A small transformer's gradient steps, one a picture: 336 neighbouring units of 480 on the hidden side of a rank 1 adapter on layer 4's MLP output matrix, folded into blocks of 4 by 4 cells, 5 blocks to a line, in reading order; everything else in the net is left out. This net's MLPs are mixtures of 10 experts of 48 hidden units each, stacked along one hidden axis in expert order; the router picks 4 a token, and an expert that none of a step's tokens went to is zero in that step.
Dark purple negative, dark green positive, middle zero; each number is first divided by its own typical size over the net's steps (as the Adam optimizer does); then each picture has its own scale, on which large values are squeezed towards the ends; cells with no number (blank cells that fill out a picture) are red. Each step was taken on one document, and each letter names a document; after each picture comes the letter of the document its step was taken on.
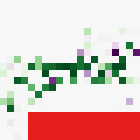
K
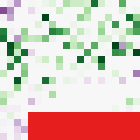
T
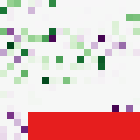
T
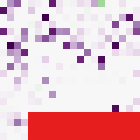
T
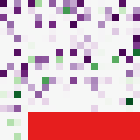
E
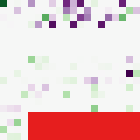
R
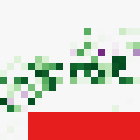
K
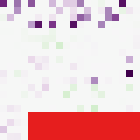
R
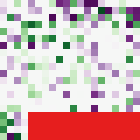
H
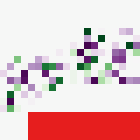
K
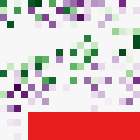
E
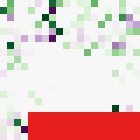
T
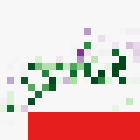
K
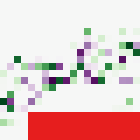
K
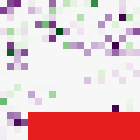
T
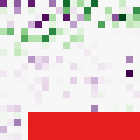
R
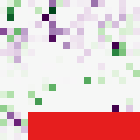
T
